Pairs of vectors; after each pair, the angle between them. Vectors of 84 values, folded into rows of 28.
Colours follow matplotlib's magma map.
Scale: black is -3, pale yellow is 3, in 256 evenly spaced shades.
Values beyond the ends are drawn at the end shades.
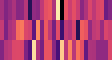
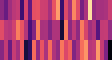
partly aligned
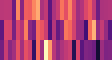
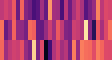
nearly opposite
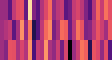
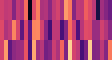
nearly opposite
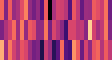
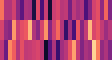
partly aligned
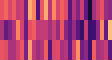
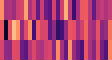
orthogonal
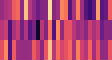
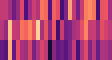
nearly opposite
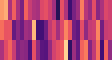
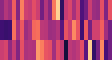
partly opposed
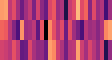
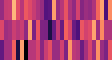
orthogonal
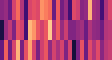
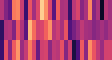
nearly parallel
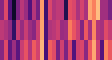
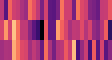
partly opposed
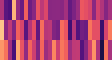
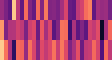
nearly parallel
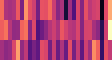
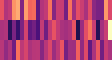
partly aligned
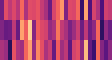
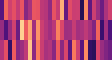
nearly parallel
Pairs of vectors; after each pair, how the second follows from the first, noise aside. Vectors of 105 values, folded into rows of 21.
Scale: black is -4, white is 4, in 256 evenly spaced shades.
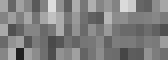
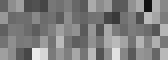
reversed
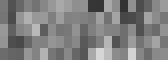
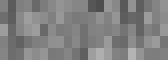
shrunk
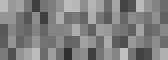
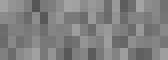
shrunk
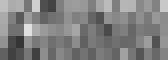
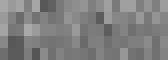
shrunk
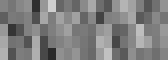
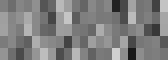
reversed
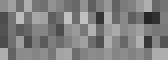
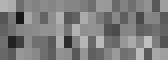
reversed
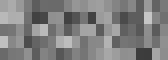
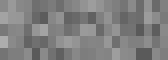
shrunk
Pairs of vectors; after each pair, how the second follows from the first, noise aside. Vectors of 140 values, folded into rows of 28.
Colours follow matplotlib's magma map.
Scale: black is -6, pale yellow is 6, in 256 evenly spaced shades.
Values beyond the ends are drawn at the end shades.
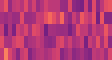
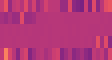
partly zeroed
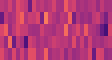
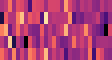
scaled up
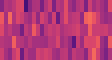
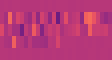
partly zeroed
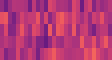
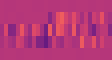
partly zeroed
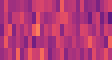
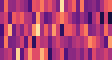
scaled up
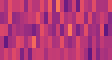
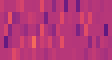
partly zeroed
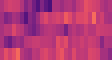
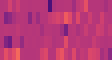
partly zeroed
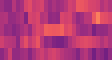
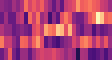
scaled up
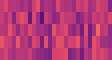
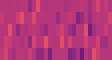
partly zeroed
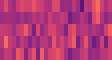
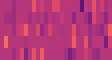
partly zeroed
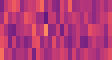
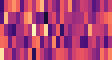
scaled up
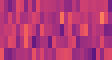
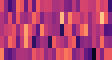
scaled up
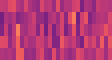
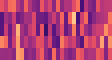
scaled up
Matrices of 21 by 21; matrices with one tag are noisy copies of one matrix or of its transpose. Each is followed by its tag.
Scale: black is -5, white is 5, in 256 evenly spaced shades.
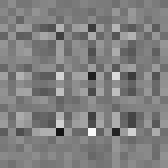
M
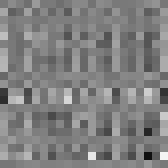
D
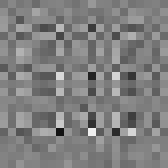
M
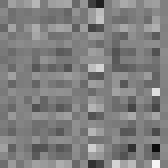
D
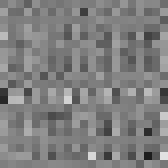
D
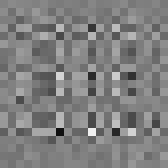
M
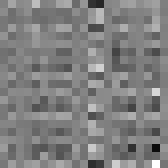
D
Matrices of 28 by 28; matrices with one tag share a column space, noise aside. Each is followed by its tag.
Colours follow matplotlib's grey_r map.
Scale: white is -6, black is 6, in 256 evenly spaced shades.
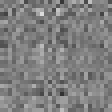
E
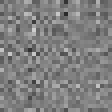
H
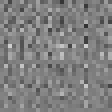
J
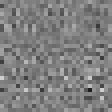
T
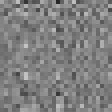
E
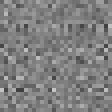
T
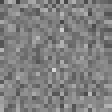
E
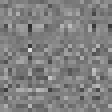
T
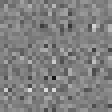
T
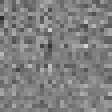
J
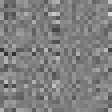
H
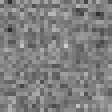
E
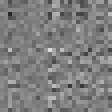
H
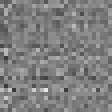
T
